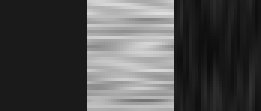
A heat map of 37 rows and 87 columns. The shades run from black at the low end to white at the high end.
It is made of 1 by 3 panels. Panel 1,1: very low, flat. Panel 1,2: high, streaked across. Panel 1,3: very low, streaked downward, faint in contrast.
